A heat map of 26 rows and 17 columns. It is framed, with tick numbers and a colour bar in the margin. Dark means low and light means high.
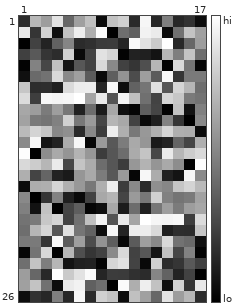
On average the colour sits 50% of the way up the scale. No row or column stands out. The centre is the calmest part. A half turn leaves it unchanged. There is no overall slope. The grain is fine, like static.
